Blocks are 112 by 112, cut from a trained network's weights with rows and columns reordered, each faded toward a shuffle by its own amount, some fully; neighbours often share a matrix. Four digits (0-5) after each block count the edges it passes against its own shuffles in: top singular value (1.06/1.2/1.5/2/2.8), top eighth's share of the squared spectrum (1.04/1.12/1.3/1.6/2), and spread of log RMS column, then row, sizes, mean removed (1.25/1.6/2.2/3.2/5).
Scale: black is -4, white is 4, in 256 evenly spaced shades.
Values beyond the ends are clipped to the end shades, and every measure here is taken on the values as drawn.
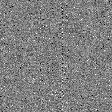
3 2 1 1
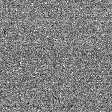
2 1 0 0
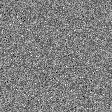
0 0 0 0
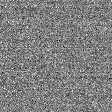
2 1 0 0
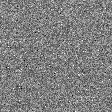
0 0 0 0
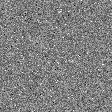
0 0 0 0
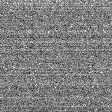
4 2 1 1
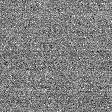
2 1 0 0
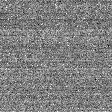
3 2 0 0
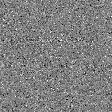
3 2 0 1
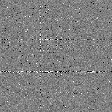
4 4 2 2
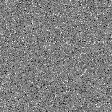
2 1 0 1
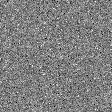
0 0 0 0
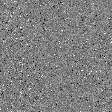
2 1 1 0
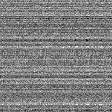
5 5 2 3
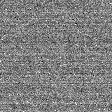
3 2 0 1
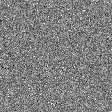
0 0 0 0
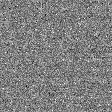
1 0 0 0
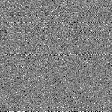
4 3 0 3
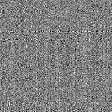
4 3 1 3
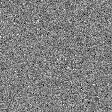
2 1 0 0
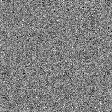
3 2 0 1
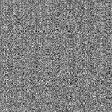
4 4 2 2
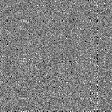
4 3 2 2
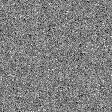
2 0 0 0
